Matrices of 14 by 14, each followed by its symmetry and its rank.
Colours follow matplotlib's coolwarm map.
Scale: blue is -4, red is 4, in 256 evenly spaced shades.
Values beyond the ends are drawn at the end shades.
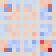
symmetric, rank two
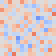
symmetric, full rank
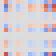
neither, rank one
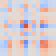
symmetric, rank two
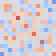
symmetric, full rank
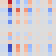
neither, rank one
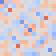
symmetric, full rank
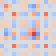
symmetric, rank two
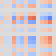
neither, rank one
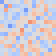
symmetric, full rank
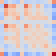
symmetric, rank two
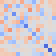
symmetric, full rank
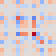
symmetric, rank two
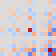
symmetric, rank two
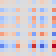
neither, rank one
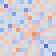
symmetric, full rank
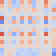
neither, rank two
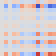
neither, rank one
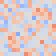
symmetric, full rank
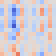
neither, rank two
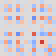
symmetric, rank two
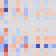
neither, rank two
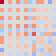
symmetric, rank two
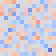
symmetric, full rank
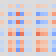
neither, rank one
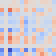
neither, rank two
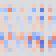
neither, rank two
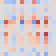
neither, rank two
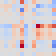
neither, rank two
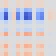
neither, rank one
